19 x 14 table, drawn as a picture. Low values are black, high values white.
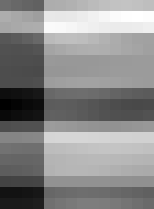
Grain: streaks across. Seam: vertical, 30% of the way across, the right part higher. Ninth with the lowest average: middle left. Histogram: bell-shaped.
